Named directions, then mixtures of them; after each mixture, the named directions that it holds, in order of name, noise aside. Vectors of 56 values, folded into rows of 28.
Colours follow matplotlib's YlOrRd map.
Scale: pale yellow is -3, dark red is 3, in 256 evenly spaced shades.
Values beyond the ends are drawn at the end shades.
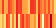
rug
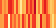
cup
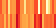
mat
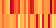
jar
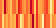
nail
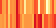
mat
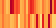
jar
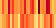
mat, rug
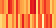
cup, rug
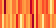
nail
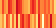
rug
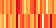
mat, rug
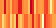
nail, rug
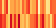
mat, rug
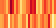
cup, jar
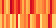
jar, rug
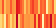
mat, rug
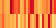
jar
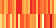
rug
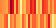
cup, jar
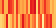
cup, rug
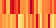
jar, nail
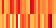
jar, rug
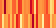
nail
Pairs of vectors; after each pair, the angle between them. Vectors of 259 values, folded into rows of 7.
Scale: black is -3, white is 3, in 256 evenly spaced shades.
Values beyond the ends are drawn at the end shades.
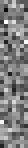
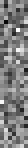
orthogonal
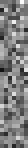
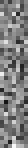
orthogonal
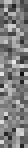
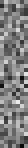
partly aligned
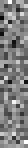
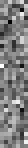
partly aligned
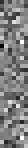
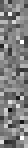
nearly parallel
